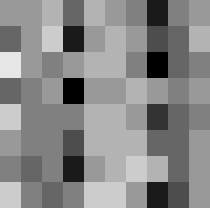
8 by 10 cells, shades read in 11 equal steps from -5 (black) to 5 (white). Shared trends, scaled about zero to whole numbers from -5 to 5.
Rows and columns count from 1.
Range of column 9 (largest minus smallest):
2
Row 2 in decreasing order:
3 2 2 1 1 1 -1 -1 -2 -4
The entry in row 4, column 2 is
0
